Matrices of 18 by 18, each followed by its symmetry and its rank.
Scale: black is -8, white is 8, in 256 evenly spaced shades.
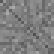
symmetric, full rank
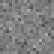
symmetric, full rank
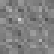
symmetric, rank three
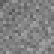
symmetric, full rank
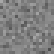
symmetric, full rank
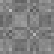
symmetric, rank three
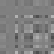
symmetric, rank one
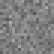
neither, full rank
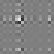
symmetric, rank one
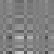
neither, rank one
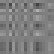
neither, rank one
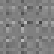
antisymmetric, rank two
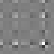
symmetric, rank one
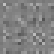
symmetric, rank three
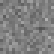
neither, full rank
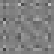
antisymmetric, rank two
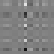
neither, rank one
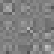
symmetric, rank three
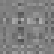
antisymmetric, rank two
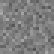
neither, full rank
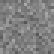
neither, full rank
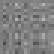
antisymmetric, rank two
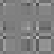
symmetric, rank one
